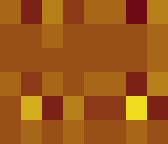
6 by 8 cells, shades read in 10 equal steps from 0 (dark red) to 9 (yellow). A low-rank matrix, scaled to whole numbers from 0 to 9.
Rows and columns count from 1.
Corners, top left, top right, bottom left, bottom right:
4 5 3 3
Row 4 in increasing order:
1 2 3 4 4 4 4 5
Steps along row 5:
up down up down same up down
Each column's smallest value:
3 1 1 2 2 2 0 1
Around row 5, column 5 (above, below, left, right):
4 3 5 2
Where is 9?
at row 5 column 7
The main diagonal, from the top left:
4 3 3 3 2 3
